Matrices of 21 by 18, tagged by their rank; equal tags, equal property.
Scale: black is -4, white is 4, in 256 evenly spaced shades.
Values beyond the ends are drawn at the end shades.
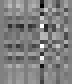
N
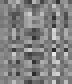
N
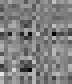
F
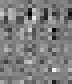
F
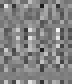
F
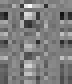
N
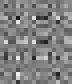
F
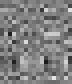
F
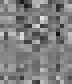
F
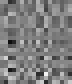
N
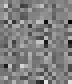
F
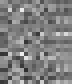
F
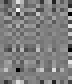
N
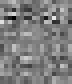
F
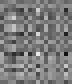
N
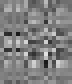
N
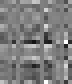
N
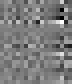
N
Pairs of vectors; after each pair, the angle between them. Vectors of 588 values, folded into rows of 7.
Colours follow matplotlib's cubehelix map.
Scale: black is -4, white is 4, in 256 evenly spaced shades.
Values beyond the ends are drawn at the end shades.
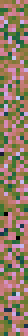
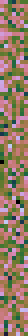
orthogonal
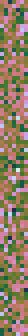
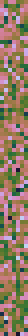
partly opposed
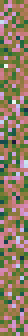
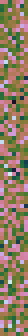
partly opposed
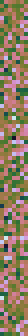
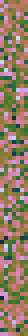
nearly opposite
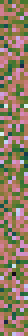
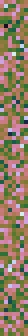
orthogonal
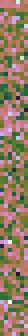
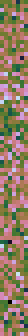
nearly opposite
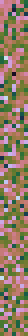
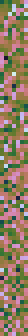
nearly opposite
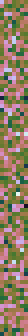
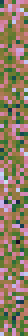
partly opposed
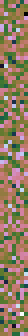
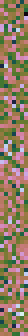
nearly parallel
